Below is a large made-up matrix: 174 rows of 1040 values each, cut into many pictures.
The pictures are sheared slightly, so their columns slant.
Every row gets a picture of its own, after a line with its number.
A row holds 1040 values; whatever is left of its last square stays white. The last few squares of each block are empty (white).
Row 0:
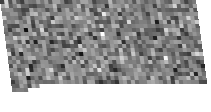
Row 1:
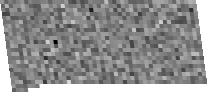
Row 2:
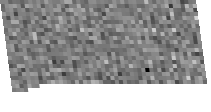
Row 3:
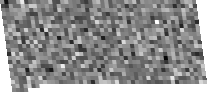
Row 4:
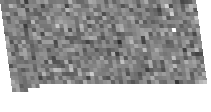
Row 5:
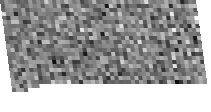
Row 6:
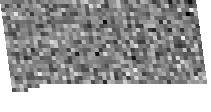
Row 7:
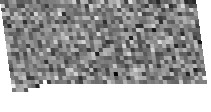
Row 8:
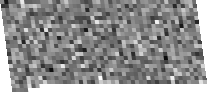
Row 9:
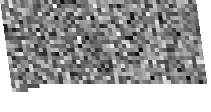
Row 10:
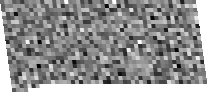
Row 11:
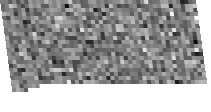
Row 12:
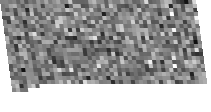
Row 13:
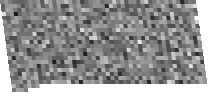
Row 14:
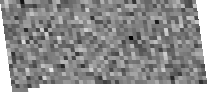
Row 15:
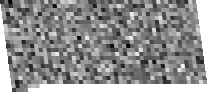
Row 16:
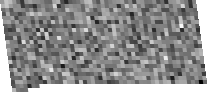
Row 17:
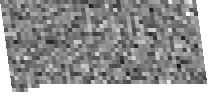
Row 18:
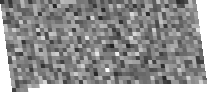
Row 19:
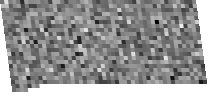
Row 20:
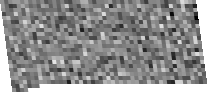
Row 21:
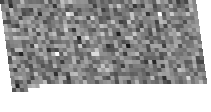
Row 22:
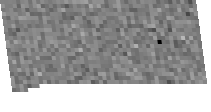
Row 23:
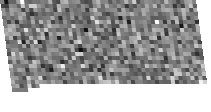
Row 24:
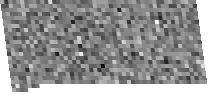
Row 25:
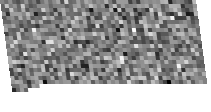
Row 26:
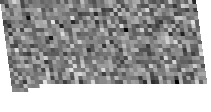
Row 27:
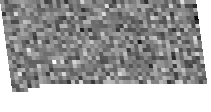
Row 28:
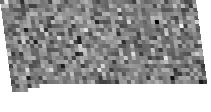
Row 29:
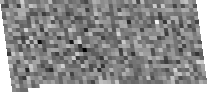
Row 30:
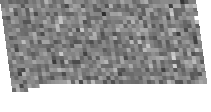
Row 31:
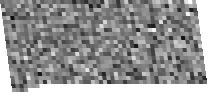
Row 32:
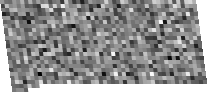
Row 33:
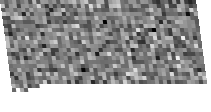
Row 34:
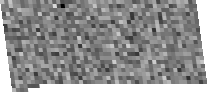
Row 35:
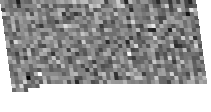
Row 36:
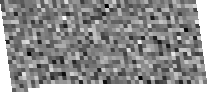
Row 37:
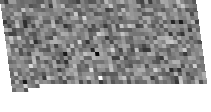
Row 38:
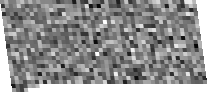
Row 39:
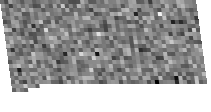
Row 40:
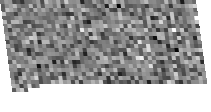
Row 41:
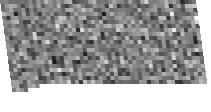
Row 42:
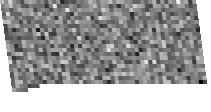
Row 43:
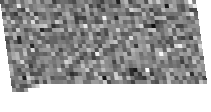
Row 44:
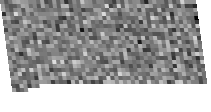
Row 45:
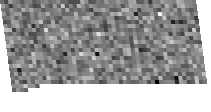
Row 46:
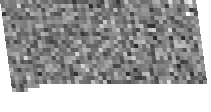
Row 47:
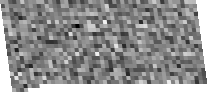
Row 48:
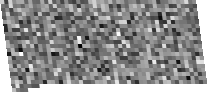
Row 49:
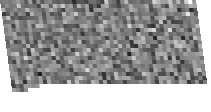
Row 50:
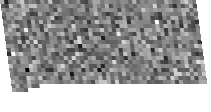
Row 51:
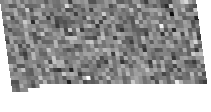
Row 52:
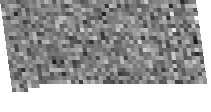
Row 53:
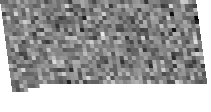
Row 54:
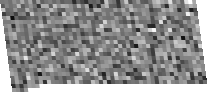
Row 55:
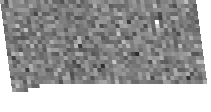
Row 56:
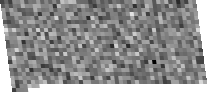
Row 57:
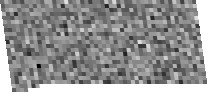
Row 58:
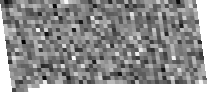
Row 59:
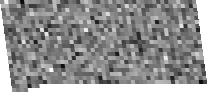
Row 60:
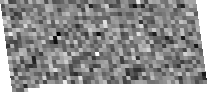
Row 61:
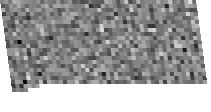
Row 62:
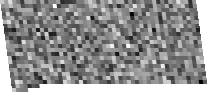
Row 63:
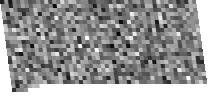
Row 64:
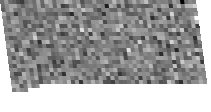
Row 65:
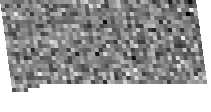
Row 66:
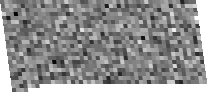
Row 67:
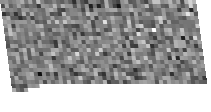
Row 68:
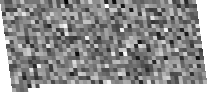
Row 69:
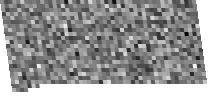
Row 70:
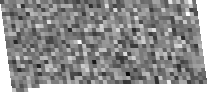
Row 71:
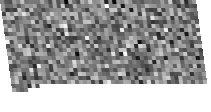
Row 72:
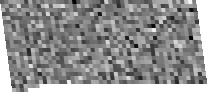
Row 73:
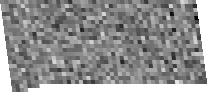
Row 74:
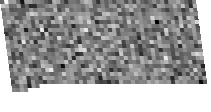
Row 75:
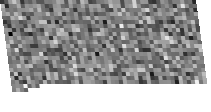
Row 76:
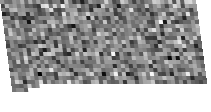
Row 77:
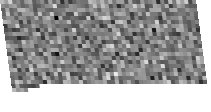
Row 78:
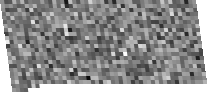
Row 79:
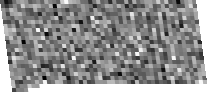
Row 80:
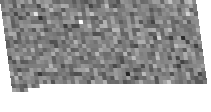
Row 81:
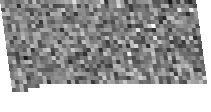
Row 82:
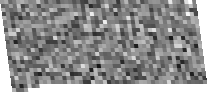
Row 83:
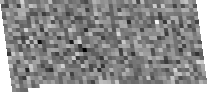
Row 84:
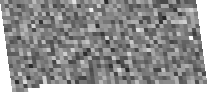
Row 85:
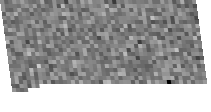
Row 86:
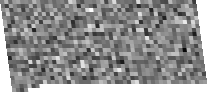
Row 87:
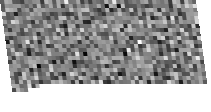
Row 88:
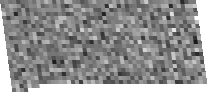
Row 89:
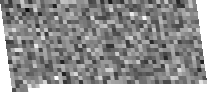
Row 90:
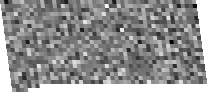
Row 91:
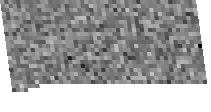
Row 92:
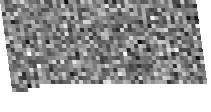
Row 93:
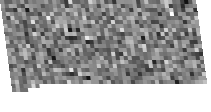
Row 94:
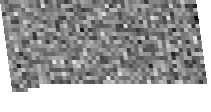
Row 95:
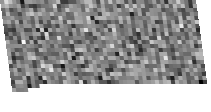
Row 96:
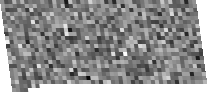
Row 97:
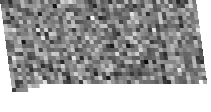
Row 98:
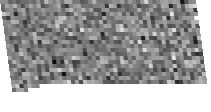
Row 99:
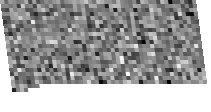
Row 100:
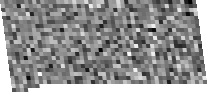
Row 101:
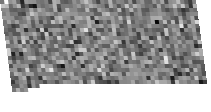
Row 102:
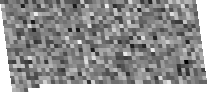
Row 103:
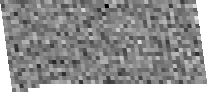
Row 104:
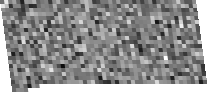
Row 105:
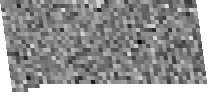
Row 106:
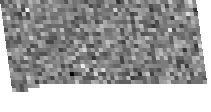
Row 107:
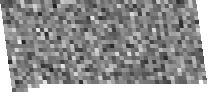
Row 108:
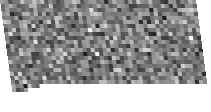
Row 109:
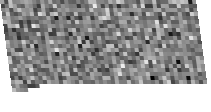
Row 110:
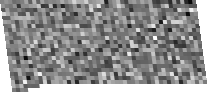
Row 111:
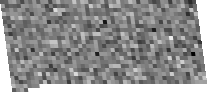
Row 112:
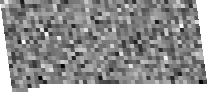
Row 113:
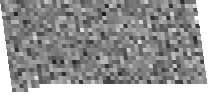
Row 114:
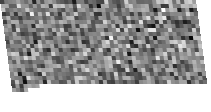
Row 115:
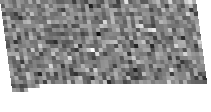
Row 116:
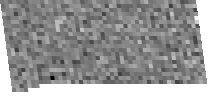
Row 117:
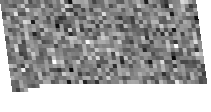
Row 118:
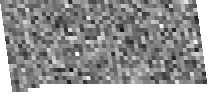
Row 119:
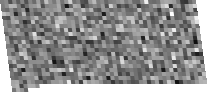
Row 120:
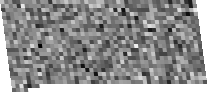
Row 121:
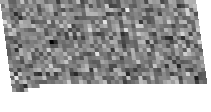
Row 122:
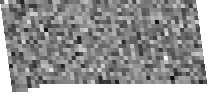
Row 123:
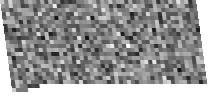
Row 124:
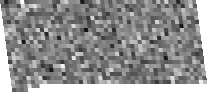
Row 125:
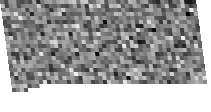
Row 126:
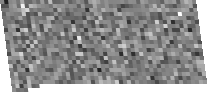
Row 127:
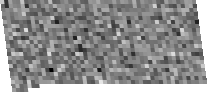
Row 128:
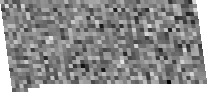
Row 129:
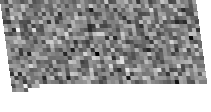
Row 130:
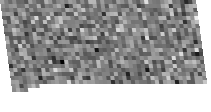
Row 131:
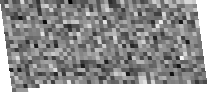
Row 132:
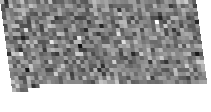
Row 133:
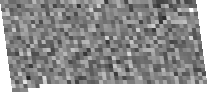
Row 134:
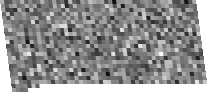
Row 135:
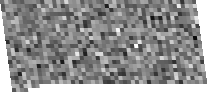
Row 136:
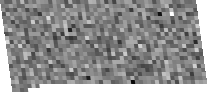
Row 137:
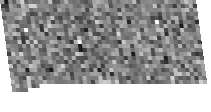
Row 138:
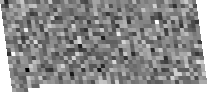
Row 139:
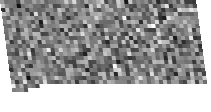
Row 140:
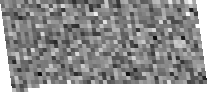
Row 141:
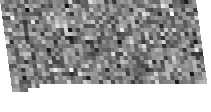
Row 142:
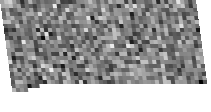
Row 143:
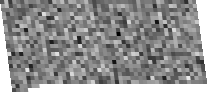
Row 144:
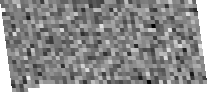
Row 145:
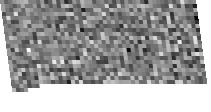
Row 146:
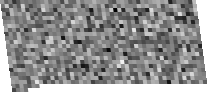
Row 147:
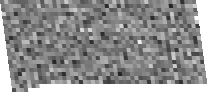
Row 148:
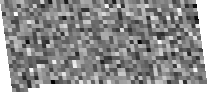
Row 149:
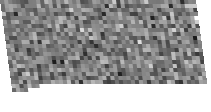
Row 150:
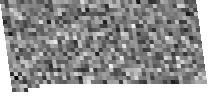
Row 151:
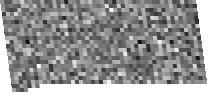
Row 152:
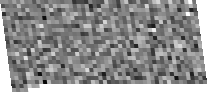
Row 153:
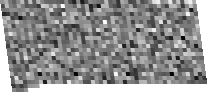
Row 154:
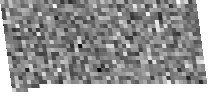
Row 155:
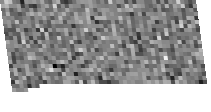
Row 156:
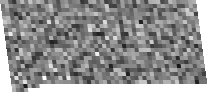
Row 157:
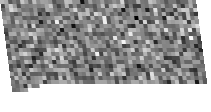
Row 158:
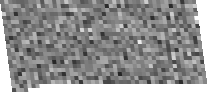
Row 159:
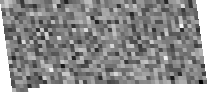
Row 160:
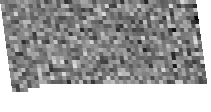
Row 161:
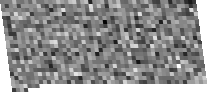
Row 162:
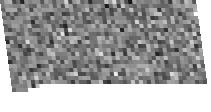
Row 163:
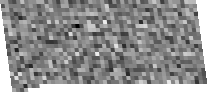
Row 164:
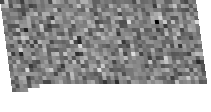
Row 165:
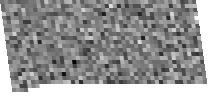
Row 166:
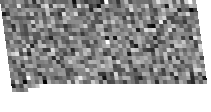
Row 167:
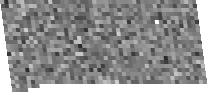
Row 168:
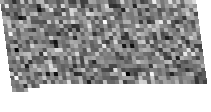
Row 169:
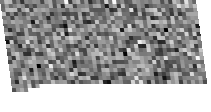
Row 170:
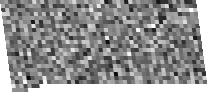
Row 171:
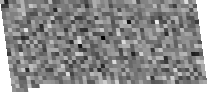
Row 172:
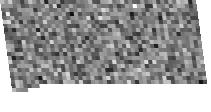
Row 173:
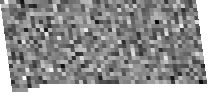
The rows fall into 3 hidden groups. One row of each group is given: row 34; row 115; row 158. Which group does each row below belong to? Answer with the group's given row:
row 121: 115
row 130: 158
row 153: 115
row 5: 158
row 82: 115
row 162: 158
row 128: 115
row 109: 34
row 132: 34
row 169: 158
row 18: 34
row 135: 158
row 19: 34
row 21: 34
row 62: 34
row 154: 34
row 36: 158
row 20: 158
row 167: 34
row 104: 34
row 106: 115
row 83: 34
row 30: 158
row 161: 115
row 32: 115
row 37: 115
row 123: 34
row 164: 34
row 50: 34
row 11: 158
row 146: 115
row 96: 158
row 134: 158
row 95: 34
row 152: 115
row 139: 115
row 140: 115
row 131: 115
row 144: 115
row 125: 115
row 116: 158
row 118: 158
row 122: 34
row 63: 34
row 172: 34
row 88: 158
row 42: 34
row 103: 158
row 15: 34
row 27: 158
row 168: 115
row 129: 115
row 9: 34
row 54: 115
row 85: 158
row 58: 34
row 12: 158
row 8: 34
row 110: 115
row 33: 115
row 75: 115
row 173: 34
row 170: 115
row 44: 158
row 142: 34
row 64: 158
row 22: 115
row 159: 34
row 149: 158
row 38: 115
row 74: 34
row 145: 158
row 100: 115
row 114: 115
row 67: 115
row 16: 34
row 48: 34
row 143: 34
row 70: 115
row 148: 158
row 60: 115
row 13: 158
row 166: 115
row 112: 34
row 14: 34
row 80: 115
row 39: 115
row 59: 34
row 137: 34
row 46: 115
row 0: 34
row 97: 34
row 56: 34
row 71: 158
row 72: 115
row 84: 115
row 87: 158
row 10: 158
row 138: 34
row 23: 34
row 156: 115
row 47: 115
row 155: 34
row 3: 34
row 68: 158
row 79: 34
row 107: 34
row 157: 115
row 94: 158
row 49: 115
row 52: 158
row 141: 158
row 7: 115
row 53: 158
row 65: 115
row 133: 115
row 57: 158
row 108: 115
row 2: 158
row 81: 115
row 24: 34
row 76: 115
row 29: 34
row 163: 115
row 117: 158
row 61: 115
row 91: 115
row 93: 158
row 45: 115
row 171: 34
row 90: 158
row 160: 158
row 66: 158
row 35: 115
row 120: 115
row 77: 34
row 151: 158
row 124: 34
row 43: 115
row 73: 158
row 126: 34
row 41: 158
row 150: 115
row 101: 34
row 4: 158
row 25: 115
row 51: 158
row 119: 158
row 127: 34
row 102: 115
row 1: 115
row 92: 158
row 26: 115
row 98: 158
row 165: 158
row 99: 115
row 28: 34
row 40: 158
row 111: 115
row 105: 115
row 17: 115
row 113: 158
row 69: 158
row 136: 158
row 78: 158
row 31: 115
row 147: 158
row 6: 115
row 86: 115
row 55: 34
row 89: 34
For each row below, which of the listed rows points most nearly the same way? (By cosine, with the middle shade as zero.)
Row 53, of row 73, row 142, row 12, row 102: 73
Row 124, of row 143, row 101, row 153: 153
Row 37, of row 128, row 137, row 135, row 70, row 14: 70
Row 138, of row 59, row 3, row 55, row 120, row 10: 3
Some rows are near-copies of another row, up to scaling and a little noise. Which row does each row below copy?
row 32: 76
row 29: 83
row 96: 78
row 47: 163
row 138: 50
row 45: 39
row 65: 6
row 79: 58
